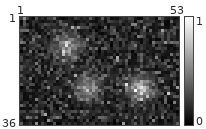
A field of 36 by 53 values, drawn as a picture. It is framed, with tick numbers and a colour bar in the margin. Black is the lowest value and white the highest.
Seam: none. Mirror symmetry: none. Bumps: three. Odd rows or columns: none. Average level on the scale: 20%. Histogram: skewed, a long tail of high values. Slope: none.
